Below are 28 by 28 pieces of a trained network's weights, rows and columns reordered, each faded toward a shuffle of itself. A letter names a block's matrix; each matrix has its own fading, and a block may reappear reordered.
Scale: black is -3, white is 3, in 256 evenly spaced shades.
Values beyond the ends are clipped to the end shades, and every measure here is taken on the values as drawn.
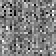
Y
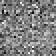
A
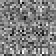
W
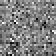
A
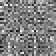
W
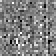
Y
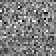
A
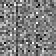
Y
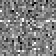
A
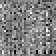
Y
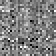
Y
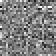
W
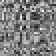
W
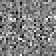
Y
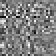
W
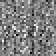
Y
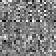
W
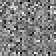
Y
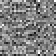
W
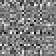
W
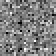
Y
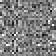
W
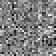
Y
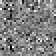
Y
